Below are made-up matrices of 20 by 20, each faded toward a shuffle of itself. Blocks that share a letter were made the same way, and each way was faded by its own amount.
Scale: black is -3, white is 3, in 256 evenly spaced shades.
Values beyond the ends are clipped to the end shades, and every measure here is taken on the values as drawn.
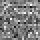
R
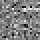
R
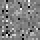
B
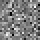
R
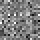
R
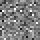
R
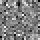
R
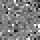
B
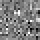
R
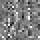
B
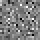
B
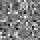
R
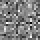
R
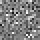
B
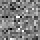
R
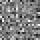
R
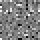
B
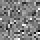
R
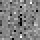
B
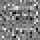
R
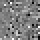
B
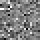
R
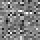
R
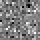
B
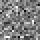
R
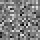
R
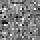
R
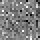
B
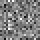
R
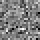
R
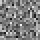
R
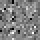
B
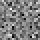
R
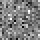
B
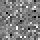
B
